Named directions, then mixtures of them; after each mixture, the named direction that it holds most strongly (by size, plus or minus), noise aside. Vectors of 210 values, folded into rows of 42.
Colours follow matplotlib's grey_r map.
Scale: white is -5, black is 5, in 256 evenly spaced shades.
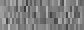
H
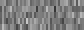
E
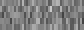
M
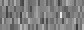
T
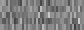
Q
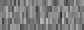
T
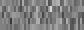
M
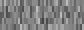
T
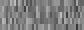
H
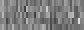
H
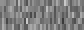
E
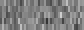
T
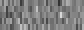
T
